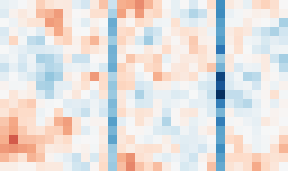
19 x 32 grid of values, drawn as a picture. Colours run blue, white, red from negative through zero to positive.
The grain runs up and down. The ninth with the highest average is the bottom left. Columns 13 and 25 differ from the columns beside them.
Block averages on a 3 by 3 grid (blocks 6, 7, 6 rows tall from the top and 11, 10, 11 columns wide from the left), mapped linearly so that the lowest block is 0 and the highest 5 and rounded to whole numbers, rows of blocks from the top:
3 3 1 / 1 2 0 / 5 2 2
